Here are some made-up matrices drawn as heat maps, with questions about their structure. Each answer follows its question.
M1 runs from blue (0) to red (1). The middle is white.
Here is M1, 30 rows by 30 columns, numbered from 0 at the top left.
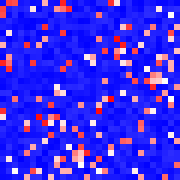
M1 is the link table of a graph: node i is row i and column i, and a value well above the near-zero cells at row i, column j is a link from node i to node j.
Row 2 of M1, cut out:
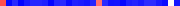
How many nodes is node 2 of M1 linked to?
3
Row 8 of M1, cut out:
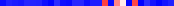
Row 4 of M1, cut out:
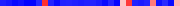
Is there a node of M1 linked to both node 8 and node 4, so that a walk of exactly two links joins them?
yes
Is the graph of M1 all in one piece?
no
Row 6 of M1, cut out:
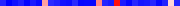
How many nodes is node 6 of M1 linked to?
4
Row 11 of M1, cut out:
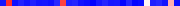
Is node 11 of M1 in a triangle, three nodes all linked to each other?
yes
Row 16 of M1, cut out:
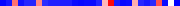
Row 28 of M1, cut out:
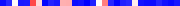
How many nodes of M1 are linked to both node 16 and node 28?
4
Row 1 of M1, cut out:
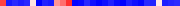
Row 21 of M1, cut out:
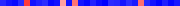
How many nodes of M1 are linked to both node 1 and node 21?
1
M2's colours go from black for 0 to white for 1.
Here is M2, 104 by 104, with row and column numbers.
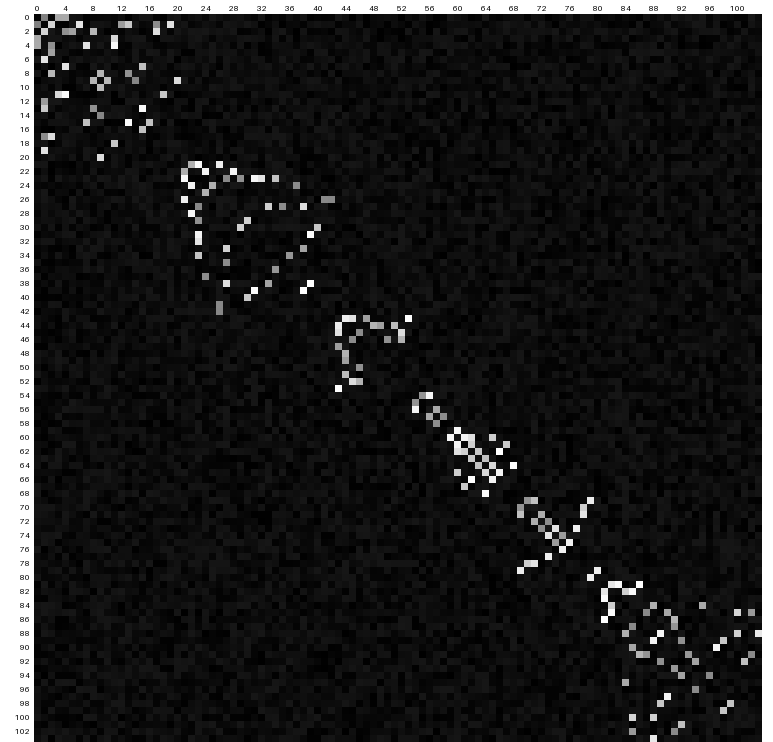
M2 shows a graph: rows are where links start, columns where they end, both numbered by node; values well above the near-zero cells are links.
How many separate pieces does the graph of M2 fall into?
7
